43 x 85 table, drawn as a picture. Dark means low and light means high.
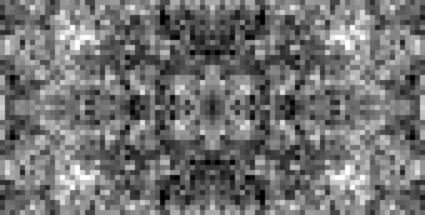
Odd rows or columns: none. Mirror symmetry: left to right and top to bottom. Histogram: bell-shaped. Grain: blotchy.
